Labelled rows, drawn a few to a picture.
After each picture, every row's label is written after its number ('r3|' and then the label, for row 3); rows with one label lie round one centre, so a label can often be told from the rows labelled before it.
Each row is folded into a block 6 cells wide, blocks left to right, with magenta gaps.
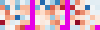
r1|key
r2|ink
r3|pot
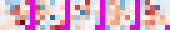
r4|ink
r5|key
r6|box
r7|pot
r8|pot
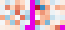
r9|box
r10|key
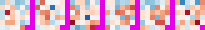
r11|pot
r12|pot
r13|key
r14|ink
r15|ink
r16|ink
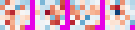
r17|pot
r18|ink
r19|key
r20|box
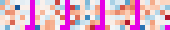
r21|pot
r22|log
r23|key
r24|ink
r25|log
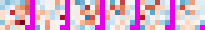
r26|ink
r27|log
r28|ink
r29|box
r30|box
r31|box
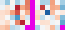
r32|ink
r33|box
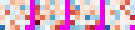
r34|log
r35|key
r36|key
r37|log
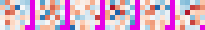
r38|pot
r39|box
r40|log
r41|box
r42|pot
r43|ink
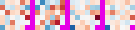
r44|log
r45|ink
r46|log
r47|log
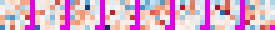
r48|log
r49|log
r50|pot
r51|log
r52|ink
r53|box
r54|box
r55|key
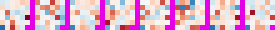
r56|log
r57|box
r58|log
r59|key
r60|log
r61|key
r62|log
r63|log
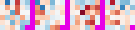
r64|box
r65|key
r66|ink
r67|pot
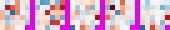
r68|box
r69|ink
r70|log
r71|box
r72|log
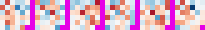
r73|pot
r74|box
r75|ink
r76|box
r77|ink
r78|pot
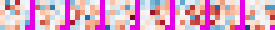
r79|box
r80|pot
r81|key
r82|log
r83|ink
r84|ink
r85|key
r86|log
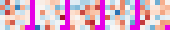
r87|pot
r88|log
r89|ink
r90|box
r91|key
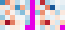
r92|pot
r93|pot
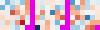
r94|ink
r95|log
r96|key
